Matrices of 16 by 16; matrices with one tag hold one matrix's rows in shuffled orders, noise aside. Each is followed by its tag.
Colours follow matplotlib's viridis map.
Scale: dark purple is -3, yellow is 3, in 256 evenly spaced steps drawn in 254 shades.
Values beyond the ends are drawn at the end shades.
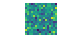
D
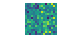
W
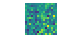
W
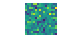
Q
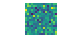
D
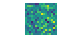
W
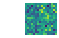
W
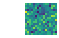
D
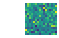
D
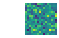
Q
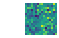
W
